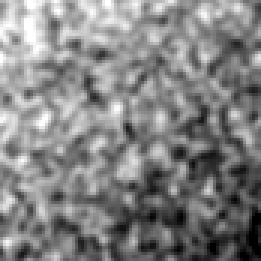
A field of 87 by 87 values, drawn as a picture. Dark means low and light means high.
Ninth with the lowest average: bottom right. Slope: up to the top left. Stripes: none. Odd rows or columns: none. Average level on the scale: 50%. Ninth with the highest average: top left. Grain: blotchy.
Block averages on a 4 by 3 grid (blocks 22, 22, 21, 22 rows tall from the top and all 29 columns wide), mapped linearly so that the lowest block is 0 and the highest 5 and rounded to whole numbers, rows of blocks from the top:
543 / 432 / 331 / 210
